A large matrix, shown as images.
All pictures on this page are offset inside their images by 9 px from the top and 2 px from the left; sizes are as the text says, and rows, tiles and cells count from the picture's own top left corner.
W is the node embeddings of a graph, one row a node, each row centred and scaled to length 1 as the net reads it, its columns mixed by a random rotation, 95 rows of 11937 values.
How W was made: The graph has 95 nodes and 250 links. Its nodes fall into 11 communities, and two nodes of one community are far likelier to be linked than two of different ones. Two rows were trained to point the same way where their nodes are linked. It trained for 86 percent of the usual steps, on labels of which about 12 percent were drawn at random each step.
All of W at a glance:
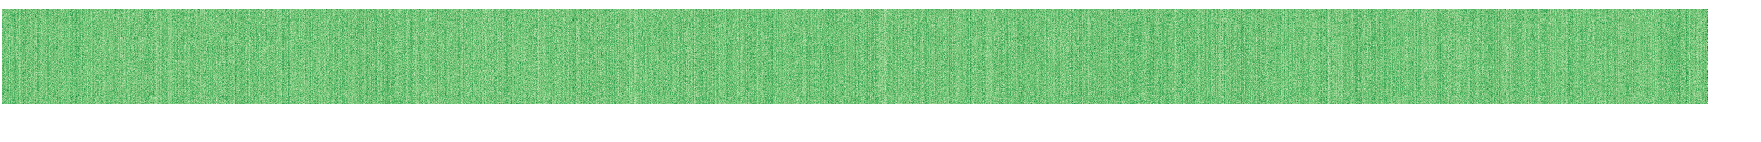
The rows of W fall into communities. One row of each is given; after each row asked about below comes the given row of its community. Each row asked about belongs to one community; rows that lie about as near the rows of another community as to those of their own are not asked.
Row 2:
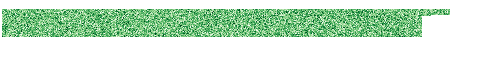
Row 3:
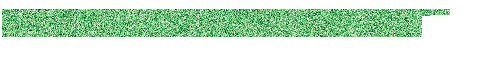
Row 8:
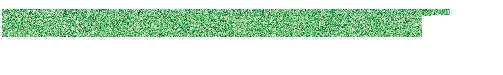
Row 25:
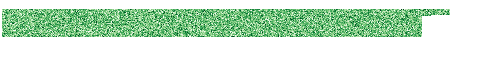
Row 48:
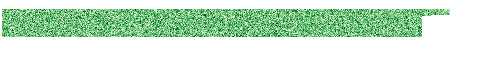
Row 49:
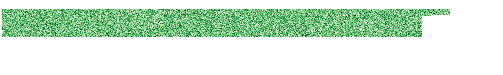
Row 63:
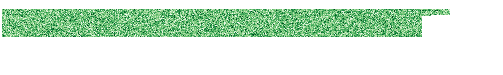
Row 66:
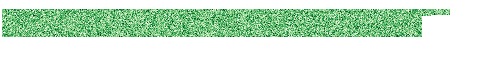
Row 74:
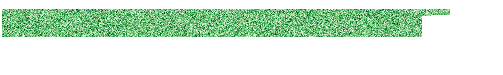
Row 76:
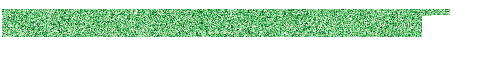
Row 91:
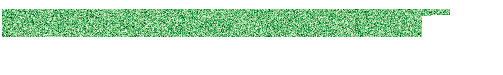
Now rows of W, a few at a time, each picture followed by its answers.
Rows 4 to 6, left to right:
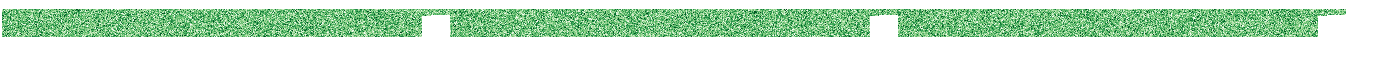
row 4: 74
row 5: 66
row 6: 49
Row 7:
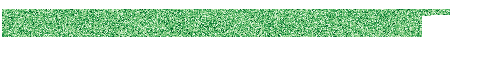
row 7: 91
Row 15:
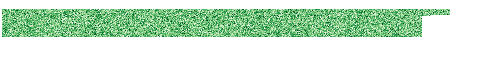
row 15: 2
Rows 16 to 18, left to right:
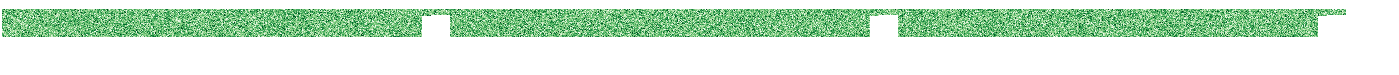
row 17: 49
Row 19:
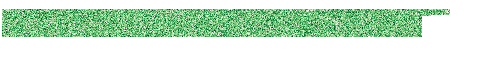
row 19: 3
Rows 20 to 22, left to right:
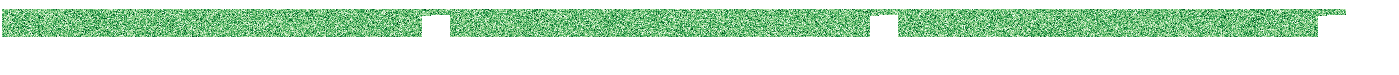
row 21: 48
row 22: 63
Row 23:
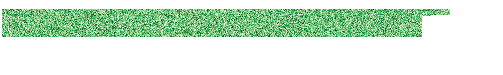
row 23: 49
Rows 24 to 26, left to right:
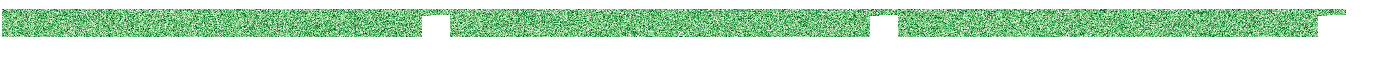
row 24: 74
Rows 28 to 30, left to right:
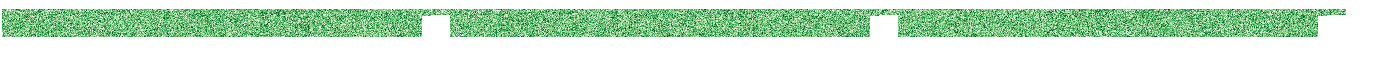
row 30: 76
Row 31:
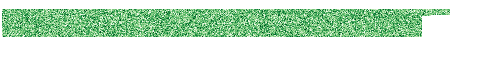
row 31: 74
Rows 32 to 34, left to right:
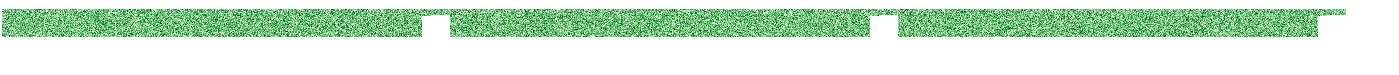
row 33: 48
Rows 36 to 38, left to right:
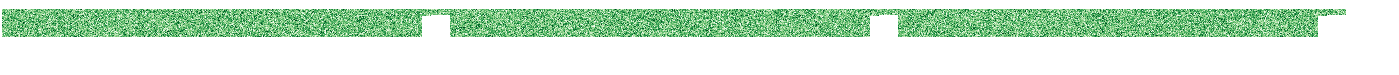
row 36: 63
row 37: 48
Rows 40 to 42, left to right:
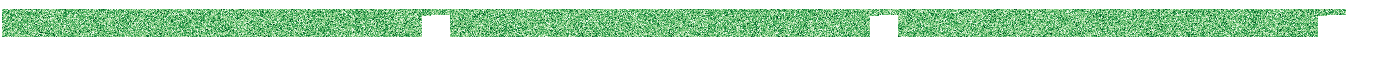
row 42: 2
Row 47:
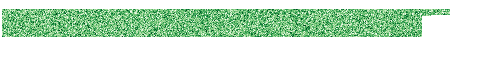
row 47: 76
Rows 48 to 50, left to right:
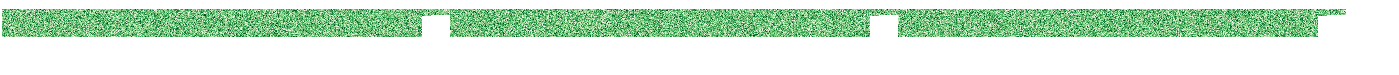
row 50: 3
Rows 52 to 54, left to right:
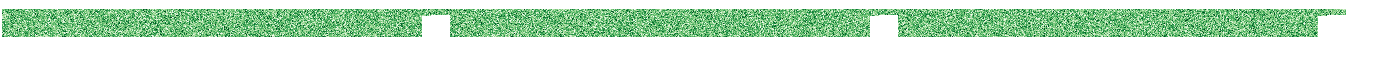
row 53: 91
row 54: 66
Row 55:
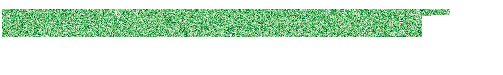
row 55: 25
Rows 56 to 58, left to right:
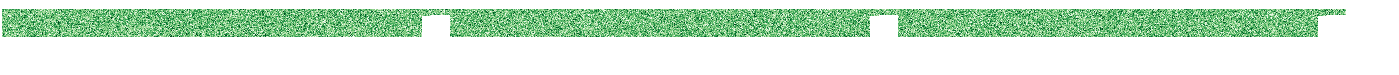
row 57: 66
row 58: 2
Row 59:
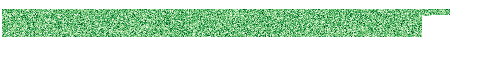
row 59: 91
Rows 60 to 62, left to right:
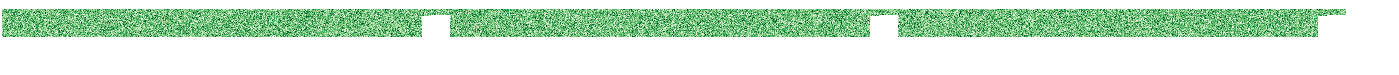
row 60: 66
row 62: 63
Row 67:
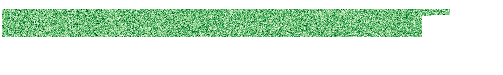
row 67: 76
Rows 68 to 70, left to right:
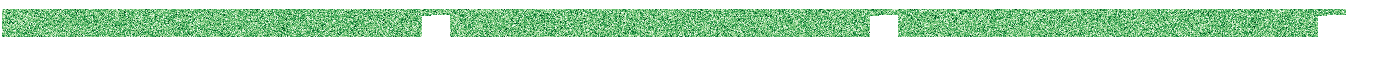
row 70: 63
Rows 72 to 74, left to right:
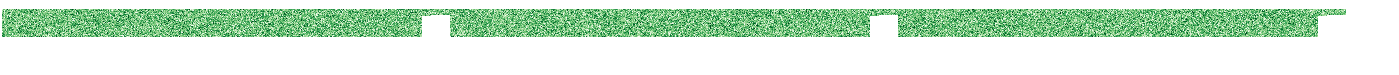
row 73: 66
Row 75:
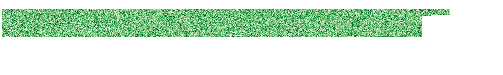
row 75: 25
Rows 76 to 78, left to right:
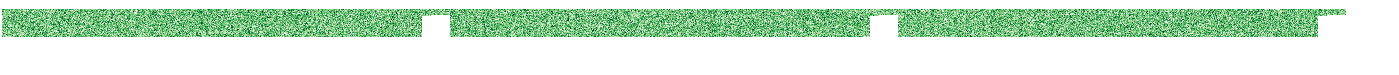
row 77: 74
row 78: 63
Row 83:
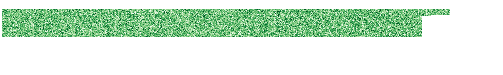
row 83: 74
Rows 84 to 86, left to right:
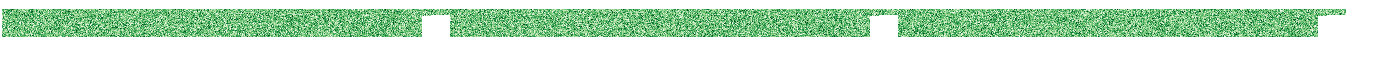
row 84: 49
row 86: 2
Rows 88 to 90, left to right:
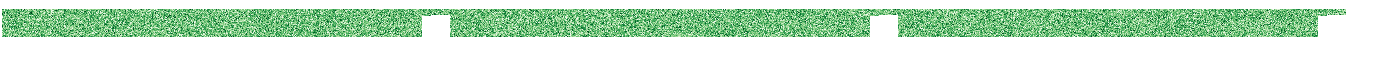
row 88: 49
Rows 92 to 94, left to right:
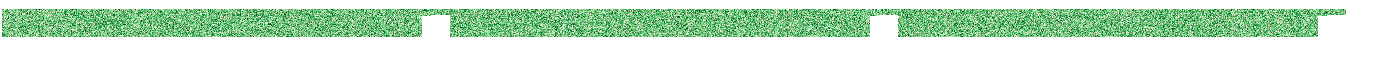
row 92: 8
